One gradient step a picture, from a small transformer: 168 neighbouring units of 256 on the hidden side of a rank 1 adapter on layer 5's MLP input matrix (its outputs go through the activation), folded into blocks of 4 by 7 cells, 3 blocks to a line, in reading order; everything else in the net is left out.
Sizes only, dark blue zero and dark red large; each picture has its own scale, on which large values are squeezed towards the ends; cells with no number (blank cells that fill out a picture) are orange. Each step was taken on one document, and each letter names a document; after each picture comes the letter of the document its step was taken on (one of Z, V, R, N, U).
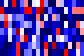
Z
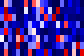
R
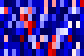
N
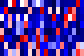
Z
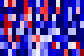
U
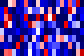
Z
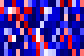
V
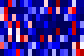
U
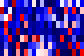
V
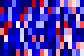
V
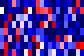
Z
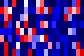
R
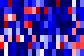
U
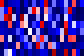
N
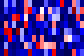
V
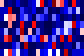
N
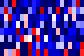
R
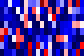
Z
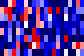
R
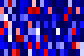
U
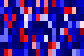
N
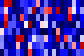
U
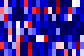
U
